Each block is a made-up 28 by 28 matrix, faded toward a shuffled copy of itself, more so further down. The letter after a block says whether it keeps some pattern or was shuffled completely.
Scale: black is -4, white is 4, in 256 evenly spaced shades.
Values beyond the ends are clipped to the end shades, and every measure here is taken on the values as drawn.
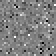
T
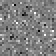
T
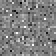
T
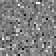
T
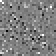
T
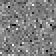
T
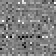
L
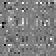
L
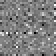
L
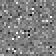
T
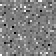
T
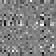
L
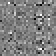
L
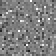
T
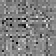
L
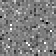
T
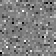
T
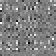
L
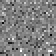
T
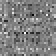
L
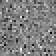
T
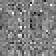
L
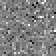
T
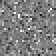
T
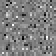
L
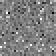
T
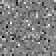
T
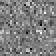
L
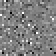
T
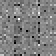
L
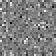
L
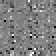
L
